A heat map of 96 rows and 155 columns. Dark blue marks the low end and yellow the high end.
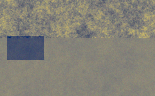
Ninth with the lowest average: middle left. Average level on the scale: 50%. Odd patch: lower, in the middle left. Seam: horizontal, 40% of the way down, the bottom part calmer.
